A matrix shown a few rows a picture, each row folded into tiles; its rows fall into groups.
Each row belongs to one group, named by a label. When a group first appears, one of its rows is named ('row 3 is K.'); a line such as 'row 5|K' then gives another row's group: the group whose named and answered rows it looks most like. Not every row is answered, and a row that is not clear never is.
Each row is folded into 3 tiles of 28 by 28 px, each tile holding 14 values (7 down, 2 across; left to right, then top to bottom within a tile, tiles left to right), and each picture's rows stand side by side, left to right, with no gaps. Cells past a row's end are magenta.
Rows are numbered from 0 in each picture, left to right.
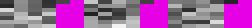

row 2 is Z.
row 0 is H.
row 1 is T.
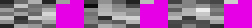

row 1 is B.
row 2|B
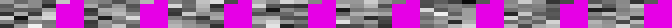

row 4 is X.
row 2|X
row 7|Z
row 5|H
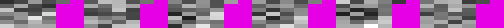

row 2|T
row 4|T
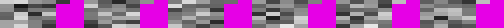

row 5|B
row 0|X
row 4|T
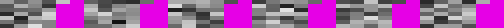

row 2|X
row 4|Z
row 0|T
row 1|H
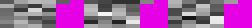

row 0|X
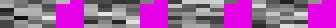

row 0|B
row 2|X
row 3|H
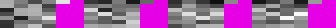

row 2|H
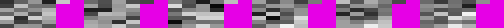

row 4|T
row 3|T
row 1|Z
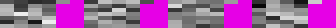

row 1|X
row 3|B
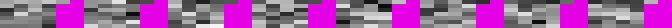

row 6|H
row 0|X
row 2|H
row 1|Z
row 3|Z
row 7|B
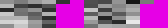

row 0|X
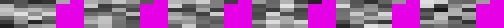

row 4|H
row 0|H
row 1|X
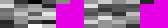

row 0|H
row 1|X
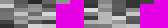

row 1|H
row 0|H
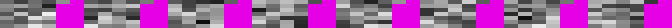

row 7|X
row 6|T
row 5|X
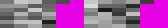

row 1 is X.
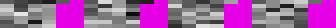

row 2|H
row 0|H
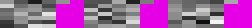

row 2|B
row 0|H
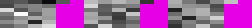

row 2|B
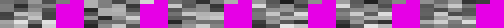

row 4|H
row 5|Z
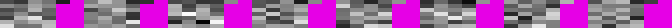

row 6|T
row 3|T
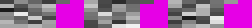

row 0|Z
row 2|B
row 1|H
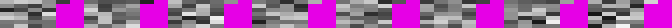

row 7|T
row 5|Z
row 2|B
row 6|B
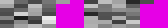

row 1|Z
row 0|B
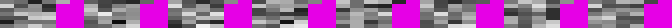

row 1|H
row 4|X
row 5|H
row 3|Z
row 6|Z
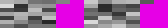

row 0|X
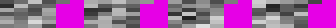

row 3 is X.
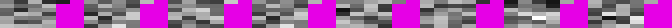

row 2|B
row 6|B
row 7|B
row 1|T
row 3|T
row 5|X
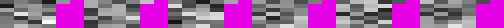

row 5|T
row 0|B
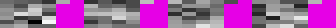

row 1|B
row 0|B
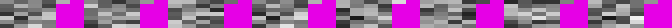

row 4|B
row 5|Z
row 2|X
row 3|T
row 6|H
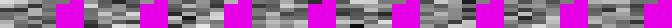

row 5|Z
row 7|X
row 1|H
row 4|Z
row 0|X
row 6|T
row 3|Z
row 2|T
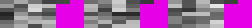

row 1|Z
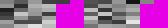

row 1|T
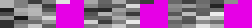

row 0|B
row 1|Z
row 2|T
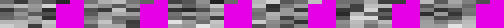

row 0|Z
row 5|T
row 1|X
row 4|Z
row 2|Z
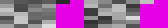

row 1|B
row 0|H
